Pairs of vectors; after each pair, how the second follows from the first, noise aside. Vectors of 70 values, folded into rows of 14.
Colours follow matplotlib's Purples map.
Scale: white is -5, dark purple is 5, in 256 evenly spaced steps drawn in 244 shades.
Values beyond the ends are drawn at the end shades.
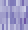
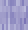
shrunk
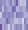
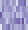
negated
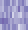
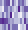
scaled up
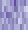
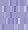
partly zeroed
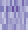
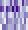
scaled up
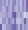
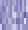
negated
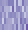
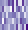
scaled up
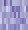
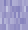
shrunk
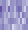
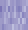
shrunk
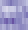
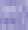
shrunk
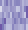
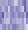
wrapped around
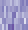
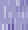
partly zeroed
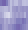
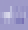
partly zeroed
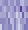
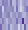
wrapped around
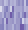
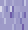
partly zeroed
